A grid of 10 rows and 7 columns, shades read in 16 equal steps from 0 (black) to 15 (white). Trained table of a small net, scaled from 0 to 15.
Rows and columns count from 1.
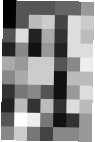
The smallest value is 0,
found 2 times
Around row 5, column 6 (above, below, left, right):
13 11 5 14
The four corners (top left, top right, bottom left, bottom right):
0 9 8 9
